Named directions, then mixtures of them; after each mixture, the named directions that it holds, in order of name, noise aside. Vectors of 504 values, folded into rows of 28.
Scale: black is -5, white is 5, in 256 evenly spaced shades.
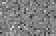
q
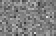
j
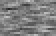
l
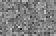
j, l, q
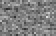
j, l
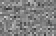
j, l, q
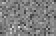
q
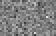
j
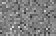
q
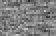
j, l, q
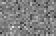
q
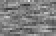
l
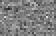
j, l, q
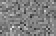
q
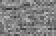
j, l, q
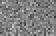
j, q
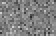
q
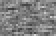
j, l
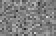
j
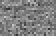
j, l, q
